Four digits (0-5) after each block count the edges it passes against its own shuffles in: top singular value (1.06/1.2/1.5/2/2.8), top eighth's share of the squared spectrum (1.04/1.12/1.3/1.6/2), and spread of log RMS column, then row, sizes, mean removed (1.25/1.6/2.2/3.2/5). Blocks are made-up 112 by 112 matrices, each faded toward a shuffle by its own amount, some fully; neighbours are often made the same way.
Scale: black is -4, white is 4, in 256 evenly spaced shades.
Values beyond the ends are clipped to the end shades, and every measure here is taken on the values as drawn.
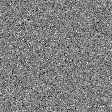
0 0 0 0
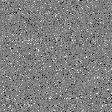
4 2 0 1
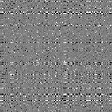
5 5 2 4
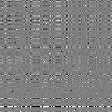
5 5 2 4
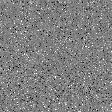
2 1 0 0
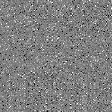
4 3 1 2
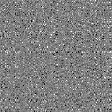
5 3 2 2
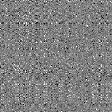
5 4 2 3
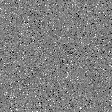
3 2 0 0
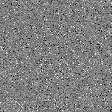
3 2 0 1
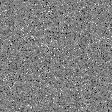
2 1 0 0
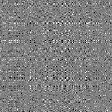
5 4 3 3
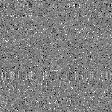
4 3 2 1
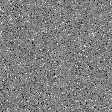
2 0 0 0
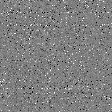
3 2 1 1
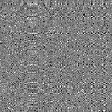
5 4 3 3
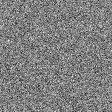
0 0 0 0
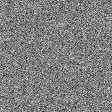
0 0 0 0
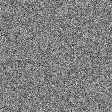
0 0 0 0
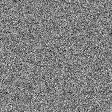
0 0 0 0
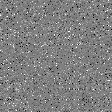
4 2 1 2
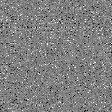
4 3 1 2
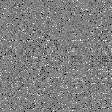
4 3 1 2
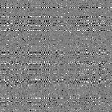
5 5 3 4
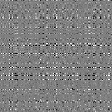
5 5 3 4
